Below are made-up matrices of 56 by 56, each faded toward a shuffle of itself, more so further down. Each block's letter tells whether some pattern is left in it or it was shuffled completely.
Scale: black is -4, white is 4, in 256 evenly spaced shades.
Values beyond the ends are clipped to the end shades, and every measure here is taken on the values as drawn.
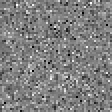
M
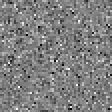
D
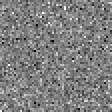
M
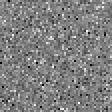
M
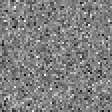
M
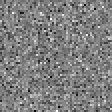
D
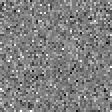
D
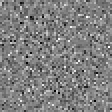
D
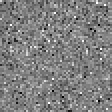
M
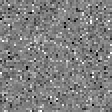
D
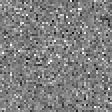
M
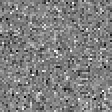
D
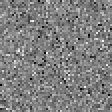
M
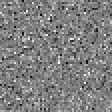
D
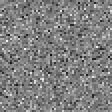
M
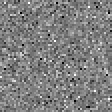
D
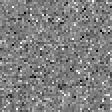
D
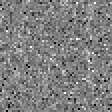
M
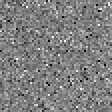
M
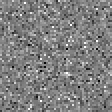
M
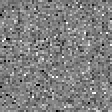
D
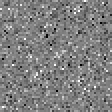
M
